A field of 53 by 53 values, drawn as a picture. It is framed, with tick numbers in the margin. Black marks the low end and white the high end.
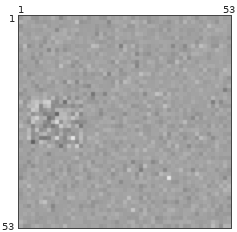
Stripes: none. Mirror symmetry: none. Slope: none. Odd rows or columns: none. Odd patch: rougher, in the middle left. Histogram: heavy tails on both sides. Roughest part: middle left.
